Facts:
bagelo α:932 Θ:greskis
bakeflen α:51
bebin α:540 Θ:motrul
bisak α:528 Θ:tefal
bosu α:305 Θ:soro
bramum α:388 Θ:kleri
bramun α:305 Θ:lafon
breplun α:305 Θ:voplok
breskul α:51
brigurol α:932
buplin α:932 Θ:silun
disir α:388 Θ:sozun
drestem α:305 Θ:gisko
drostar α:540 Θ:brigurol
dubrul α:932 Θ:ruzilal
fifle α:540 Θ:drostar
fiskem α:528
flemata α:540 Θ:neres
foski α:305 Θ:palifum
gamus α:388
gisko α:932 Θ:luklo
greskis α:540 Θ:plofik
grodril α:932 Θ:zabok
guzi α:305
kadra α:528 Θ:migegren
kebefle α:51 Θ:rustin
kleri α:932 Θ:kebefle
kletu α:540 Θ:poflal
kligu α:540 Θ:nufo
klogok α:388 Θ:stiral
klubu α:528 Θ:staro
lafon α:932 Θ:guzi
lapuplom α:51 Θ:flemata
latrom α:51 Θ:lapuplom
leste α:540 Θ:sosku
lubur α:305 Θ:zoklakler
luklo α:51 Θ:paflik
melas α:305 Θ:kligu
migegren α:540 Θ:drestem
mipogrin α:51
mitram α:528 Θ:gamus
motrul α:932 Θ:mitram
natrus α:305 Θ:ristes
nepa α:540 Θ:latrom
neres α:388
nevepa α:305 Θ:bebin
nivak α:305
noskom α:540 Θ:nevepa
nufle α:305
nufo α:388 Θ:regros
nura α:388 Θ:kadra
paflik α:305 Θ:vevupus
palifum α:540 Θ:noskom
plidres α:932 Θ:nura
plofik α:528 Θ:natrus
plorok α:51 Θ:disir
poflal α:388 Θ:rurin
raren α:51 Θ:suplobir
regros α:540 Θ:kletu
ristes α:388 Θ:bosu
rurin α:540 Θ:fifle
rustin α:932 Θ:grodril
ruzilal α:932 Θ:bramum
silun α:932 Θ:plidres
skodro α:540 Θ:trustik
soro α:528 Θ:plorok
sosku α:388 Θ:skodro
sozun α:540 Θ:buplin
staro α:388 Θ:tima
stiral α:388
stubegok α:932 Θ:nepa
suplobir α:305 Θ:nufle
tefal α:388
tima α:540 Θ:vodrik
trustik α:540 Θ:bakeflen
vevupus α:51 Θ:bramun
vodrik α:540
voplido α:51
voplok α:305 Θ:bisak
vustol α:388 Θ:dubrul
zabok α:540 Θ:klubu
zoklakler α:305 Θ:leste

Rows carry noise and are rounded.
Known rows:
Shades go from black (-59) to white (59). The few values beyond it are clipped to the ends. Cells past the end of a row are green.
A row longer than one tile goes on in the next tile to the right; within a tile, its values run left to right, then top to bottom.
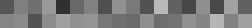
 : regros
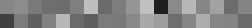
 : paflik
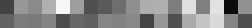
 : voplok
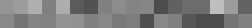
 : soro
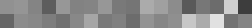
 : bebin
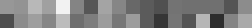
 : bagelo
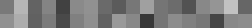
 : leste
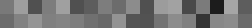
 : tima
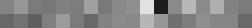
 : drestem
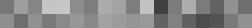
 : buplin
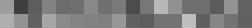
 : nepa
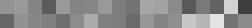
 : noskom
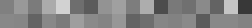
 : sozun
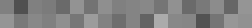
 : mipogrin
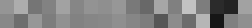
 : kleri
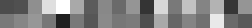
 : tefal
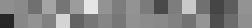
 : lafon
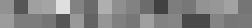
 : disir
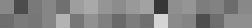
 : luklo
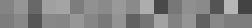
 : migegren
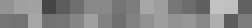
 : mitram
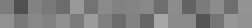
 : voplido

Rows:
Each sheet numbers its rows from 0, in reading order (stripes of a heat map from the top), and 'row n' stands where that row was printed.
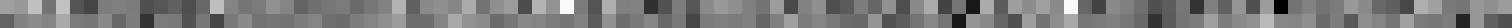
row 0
plofik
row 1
nivak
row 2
ristes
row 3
vodrik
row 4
greskis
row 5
neres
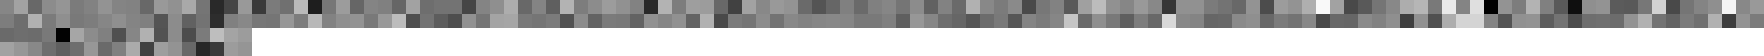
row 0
grodril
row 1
brigurol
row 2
bramum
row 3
fiskem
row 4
vevupus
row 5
breplun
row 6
lubur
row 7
bakeflen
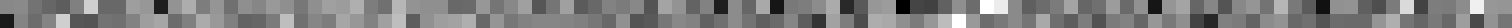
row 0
guzi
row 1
motrul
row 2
zabok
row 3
klogok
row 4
staro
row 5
zoklakler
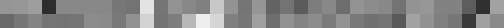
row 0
foski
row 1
kebefle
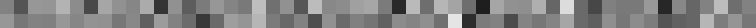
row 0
plorok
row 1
vustol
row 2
natrus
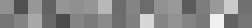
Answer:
gamus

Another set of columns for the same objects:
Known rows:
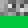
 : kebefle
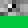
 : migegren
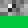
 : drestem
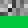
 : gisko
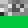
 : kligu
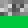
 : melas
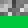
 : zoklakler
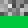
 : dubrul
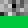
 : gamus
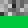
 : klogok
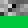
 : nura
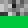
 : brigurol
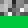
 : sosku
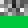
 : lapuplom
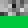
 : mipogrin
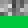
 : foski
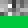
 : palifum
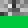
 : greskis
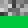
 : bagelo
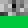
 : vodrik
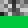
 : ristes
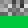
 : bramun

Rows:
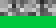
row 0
raren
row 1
bosu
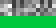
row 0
nevepa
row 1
paflik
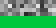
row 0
kleri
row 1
natrus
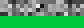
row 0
soro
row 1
kadra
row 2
disir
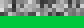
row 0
tima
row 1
sozun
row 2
lafon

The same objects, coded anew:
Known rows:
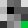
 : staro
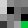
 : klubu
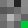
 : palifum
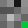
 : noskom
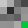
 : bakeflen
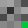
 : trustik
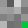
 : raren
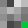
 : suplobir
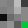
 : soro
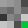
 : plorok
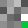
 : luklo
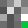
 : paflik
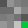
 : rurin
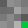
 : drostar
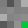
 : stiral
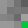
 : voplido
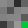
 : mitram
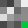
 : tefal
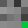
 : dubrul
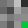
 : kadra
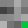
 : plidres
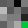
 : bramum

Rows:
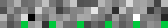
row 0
drestem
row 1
greskis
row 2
migegren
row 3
bisak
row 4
gisko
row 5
rustin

